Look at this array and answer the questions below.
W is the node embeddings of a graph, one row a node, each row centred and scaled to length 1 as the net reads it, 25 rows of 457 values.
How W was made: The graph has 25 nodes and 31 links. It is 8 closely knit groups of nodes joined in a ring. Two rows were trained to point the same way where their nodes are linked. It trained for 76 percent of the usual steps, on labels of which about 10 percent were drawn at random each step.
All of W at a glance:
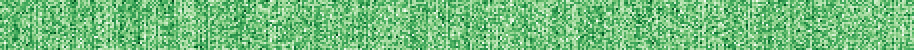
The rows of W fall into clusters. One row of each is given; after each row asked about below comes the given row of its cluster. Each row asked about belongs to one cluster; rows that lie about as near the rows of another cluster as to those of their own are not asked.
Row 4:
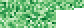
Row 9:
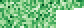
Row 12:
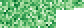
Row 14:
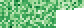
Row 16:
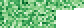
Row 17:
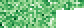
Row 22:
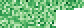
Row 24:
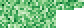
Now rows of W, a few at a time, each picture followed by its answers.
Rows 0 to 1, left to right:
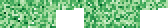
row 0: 22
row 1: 14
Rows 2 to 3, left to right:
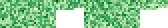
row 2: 22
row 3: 12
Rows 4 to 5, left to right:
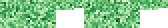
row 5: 4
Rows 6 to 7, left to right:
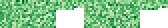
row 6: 14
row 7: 24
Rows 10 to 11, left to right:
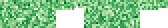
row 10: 16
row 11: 24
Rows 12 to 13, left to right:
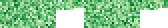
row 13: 17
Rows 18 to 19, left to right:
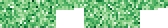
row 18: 16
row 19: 9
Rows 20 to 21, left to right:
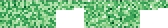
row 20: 12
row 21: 4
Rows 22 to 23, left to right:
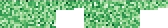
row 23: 12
